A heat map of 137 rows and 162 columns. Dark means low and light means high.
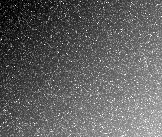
Grain: fine. Odd rows or columns: none. Slope: up to the bottom right. Ninth with the highest average: bottom right.
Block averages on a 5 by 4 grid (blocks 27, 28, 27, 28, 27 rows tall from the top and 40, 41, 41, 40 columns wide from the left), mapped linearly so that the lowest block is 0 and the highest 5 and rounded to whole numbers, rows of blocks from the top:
0123 / 1123 / 1234 / 2344 / 2345
